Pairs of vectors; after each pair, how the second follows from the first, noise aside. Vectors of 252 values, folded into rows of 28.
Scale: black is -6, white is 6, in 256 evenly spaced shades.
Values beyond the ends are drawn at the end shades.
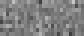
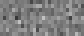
wrapped around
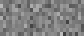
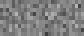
wrapped around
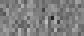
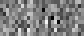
scaled up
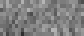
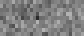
wrapped around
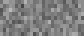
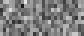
scaled up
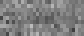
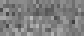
wrapped around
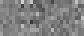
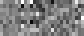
scaled up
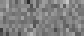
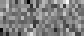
scaled up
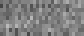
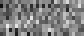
scaled up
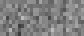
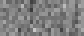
wrapped around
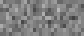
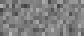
wrapped around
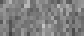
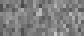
wrapped around
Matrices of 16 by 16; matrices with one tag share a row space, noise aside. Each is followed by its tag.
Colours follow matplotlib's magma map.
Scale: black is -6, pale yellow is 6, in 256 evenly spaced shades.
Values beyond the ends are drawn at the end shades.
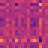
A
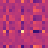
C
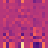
C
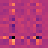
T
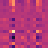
T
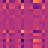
C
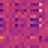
A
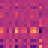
A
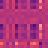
A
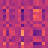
C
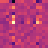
T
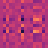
C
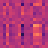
C
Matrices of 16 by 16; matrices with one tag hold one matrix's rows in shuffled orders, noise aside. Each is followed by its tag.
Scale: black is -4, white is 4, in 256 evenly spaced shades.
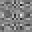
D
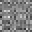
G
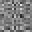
D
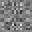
D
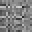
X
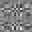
D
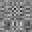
D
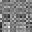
G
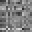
X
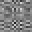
D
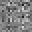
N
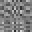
D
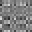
G
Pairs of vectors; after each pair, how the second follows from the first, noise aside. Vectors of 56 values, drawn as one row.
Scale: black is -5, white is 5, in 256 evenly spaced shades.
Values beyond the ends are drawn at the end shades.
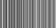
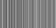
shrunk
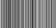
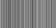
shrunk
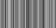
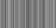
shrunk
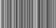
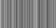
shrunk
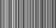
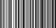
scaled up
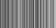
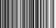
scaled up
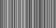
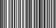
scaled up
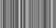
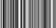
scaled up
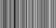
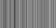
shrunk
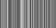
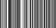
scaled up
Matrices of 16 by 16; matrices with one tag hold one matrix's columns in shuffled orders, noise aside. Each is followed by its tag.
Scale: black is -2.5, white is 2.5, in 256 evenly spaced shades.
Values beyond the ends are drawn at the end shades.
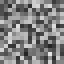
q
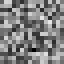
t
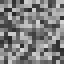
t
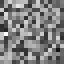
t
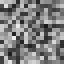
q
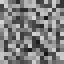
t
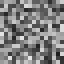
q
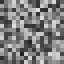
t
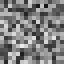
q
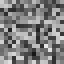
q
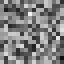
q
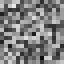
q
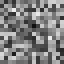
t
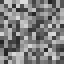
t
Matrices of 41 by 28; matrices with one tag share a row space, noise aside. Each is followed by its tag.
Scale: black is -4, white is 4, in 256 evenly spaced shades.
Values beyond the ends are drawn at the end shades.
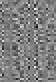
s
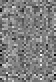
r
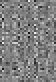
s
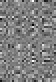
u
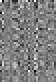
s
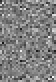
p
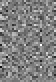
r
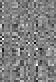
s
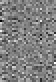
r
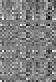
p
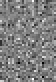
u
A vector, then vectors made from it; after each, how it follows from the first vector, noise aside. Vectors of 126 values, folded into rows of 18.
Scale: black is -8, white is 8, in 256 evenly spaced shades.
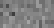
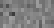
copied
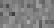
copied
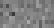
copied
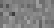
copied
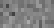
copied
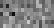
scaled up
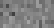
copied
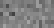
copied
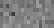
copied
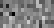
scaled up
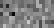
scaled up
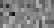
scaled up
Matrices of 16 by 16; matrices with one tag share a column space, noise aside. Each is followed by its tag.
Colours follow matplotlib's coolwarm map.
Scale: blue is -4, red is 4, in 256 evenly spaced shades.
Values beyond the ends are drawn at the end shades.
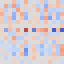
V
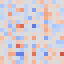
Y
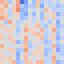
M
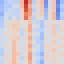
M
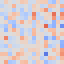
Y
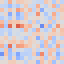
Y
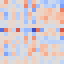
V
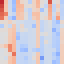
M
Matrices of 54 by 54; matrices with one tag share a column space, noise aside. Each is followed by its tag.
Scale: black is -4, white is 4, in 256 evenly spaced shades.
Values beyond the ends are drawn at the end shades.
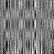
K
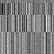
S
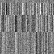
S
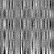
K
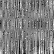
K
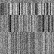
S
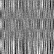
K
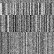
S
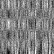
K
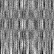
K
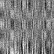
K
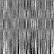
K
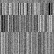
S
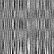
K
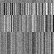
S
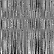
K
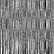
K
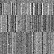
S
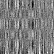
K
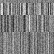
S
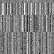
S
